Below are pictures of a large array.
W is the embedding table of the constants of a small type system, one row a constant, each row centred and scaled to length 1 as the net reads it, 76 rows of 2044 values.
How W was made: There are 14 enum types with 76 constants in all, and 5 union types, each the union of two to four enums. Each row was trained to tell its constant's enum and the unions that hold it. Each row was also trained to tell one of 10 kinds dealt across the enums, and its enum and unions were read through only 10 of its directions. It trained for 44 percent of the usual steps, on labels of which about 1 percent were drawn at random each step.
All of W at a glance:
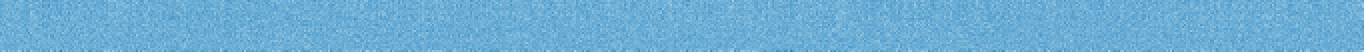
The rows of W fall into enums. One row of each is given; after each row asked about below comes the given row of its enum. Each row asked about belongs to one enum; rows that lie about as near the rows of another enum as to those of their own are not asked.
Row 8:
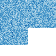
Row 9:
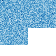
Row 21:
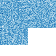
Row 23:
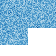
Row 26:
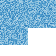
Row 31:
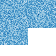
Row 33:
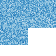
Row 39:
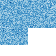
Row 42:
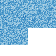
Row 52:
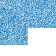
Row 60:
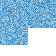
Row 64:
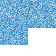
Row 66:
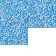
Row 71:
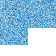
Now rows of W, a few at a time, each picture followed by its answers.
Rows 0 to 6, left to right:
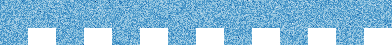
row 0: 31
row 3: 8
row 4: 39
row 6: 9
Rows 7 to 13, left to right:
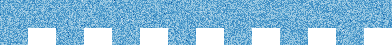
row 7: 42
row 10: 42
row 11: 71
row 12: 64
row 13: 52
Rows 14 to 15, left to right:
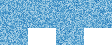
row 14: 42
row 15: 64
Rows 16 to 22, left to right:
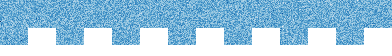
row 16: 33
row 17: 26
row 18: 33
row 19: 21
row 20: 31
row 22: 8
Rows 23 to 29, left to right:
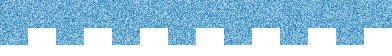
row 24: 71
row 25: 39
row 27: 21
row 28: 71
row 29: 39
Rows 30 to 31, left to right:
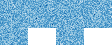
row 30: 52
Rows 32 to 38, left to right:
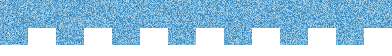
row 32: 42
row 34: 64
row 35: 26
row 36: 64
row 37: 9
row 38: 23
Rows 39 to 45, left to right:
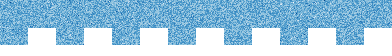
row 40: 26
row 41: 66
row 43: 31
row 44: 66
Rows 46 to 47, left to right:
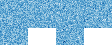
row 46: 42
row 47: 66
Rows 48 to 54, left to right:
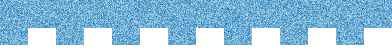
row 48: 39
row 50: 31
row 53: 39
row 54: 64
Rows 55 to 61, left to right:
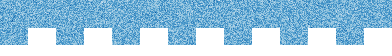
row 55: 52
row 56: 21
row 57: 9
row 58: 23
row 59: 33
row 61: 31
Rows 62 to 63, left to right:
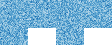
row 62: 21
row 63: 71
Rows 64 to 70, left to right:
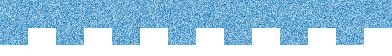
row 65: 21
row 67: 71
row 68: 23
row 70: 21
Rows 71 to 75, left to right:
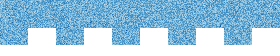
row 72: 64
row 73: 42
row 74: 26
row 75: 26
